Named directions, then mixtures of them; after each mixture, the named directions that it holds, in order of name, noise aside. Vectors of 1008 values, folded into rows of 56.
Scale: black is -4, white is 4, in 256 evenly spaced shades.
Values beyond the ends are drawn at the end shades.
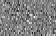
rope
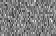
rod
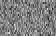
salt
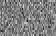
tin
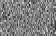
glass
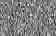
glass, rod, rope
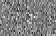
rope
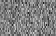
rod, salt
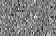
rod, rope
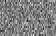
tin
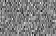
rope, tin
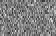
rod, salt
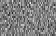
glass, rod, tin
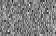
glass, salt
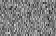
salt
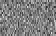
glass, rod, salt
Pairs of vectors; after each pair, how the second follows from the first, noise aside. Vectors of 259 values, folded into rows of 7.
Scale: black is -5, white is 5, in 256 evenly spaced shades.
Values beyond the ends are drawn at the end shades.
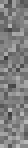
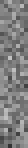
shuffled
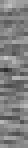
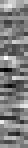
scaled up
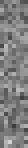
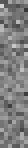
shuffled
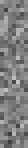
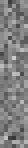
shuffled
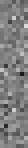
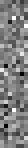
scaled up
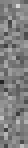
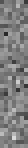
shuffled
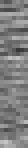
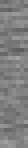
shrunk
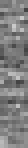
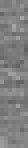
shrunk
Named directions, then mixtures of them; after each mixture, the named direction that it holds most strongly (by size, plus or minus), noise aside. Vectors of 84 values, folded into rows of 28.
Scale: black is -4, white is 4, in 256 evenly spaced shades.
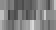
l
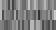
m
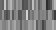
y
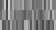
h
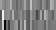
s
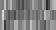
s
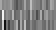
s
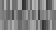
y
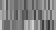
h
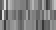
y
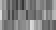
l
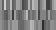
y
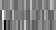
s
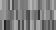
m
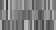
h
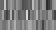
y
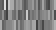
y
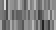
h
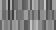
h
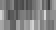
l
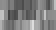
l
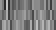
h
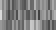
m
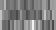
l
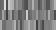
y
